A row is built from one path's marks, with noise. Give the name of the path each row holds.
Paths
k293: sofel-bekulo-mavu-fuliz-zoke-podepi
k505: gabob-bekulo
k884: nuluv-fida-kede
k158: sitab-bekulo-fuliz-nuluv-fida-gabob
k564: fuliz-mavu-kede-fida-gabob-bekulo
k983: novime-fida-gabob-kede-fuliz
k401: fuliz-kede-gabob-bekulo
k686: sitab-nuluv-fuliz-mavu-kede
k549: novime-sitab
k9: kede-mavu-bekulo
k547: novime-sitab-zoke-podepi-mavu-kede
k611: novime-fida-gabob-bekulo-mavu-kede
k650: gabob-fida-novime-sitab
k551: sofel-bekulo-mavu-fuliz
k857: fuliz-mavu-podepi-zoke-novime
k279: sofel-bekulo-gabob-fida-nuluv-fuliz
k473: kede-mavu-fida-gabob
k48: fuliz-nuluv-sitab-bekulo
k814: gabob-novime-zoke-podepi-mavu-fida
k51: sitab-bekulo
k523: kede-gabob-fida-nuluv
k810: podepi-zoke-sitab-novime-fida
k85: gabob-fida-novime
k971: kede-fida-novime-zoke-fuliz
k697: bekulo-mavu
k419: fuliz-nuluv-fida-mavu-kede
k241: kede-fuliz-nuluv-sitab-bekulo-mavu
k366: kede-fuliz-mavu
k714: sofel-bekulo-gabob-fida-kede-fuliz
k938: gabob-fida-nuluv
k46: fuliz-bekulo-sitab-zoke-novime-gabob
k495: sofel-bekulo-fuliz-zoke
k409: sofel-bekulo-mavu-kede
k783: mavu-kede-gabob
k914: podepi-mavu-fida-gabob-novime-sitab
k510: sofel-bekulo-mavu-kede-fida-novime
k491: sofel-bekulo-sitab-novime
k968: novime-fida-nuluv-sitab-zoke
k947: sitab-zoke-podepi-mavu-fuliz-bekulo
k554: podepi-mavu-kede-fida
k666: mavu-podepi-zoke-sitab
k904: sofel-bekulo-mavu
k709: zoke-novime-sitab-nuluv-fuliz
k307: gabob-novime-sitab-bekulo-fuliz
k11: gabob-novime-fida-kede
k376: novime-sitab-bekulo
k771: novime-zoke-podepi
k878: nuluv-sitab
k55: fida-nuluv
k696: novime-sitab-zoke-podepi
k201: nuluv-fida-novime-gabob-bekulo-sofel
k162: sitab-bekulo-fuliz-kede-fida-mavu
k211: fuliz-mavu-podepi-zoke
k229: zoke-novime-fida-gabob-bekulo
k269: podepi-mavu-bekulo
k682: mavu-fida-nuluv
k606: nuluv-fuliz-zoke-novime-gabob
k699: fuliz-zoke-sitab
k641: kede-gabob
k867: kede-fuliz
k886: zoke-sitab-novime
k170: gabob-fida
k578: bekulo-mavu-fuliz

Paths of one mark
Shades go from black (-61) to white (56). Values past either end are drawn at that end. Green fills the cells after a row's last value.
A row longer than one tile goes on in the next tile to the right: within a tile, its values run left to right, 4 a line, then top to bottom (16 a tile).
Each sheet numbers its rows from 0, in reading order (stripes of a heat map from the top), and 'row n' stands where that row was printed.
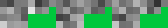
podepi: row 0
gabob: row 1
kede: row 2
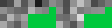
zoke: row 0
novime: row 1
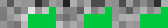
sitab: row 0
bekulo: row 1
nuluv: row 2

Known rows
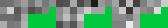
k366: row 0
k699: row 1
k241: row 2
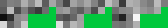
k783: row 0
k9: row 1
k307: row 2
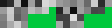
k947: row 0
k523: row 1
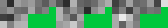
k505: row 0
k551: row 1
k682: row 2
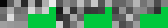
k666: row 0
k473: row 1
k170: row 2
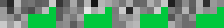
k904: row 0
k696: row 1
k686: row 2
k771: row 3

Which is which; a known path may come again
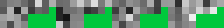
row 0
k419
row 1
k611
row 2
k938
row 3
k376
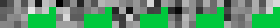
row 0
k696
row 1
k211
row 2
k523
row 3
k201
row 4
k547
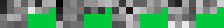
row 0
k810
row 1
k814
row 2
k158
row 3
k269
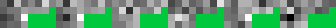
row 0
k46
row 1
k307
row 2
k686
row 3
k682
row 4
k549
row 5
k401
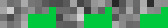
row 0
k867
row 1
k606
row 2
k771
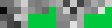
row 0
k650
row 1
k241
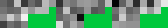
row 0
k709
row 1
k554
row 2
k666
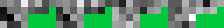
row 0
k11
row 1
k983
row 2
k551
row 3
k886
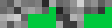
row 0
k55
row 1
k85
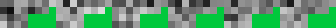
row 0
k510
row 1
k48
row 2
k699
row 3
k495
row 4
k505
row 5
k578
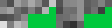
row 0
k9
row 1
k971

